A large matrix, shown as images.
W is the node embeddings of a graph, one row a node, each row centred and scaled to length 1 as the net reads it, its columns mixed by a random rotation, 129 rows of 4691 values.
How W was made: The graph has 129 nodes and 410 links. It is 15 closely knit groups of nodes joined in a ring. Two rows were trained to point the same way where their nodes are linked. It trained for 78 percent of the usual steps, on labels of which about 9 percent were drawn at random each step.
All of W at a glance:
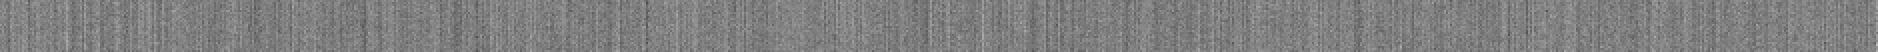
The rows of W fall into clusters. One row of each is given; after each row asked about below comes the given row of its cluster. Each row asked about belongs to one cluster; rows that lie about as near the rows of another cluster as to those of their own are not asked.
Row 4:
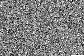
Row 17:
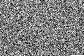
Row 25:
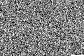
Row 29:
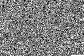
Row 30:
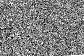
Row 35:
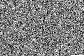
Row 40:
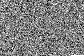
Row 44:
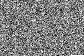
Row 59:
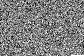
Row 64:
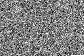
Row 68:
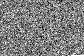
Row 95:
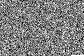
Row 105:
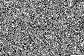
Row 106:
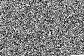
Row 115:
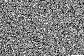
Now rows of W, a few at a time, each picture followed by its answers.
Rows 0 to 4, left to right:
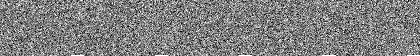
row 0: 35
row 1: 64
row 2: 105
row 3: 44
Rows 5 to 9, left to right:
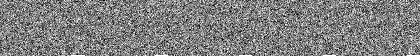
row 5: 105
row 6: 106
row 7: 115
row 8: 25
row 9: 105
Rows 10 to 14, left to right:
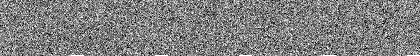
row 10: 40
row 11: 64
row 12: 25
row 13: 44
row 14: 106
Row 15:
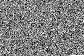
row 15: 40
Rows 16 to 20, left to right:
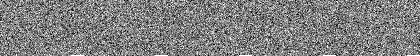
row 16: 59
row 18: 95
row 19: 44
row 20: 4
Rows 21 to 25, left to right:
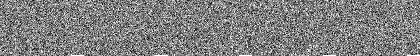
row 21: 44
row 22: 40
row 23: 95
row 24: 35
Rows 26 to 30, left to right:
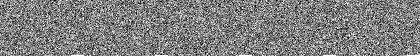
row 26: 29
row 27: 105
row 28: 68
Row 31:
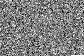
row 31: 115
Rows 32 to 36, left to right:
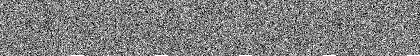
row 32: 106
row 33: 115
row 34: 64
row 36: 4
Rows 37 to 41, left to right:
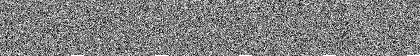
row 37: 30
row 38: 44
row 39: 17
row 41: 30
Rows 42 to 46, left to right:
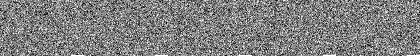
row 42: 25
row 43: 59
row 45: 29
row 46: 115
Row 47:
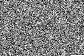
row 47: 105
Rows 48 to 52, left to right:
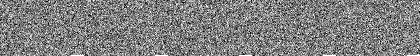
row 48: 59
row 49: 95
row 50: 35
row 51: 59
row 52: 68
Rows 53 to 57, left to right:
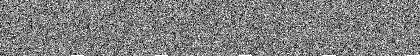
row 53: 115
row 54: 4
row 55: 59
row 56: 64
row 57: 4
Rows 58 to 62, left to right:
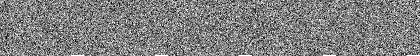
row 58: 30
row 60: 105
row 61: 30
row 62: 64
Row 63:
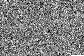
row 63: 95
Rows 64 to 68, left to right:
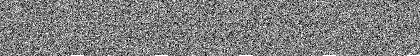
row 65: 115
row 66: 115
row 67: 106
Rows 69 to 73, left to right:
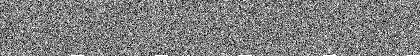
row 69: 30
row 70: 64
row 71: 17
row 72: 68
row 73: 106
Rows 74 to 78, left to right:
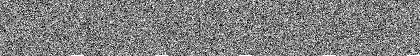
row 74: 40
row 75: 4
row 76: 115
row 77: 44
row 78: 68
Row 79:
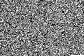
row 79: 115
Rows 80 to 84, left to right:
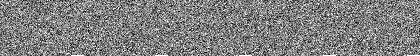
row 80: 95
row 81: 40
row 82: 115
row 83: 4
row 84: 44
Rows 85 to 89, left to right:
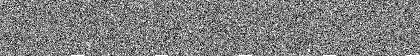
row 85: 29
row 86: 95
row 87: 30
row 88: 35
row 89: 40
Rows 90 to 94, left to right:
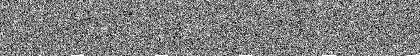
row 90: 35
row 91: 25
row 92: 30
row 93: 106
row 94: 35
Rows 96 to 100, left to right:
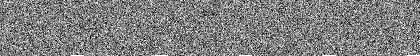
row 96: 105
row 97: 30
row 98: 25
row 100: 95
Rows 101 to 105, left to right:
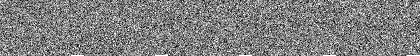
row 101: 95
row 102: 68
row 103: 4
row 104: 4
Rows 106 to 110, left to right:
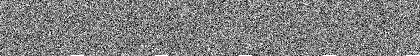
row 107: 35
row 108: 64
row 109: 40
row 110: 106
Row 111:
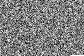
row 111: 17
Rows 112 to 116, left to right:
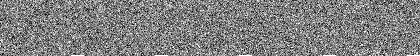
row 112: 25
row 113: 64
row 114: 35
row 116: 4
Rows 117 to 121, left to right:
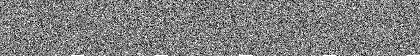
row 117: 68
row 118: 17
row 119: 59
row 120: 106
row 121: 17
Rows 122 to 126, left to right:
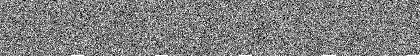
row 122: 29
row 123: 25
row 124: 68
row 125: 30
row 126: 29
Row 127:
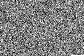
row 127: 25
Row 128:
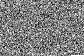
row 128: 35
